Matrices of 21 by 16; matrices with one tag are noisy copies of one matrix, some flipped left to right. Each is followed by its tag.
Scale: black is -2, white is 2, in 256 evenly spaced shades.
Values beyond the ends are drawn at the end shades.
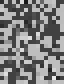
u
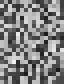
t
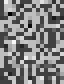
t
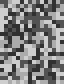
u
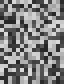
t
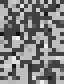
u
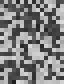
u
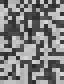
u
